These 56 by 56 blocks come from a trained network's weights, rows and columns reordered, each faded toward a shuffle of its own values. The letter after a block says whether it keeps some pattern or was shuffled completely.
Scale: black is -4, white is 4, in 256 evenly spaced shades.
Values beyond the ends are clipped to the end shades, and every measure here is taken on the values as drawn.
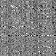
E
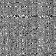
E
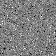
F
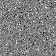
F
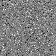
F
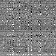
E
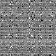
E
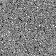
F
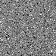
F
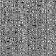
E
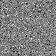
F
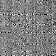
E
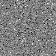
F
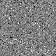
F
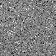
F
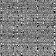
E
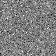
F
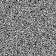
F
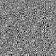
E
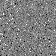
F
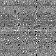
E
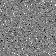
F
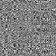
E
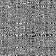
E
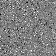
F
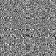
E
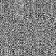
E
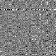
E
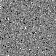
F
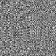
E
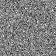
F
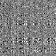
E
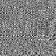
E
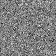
F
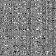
E
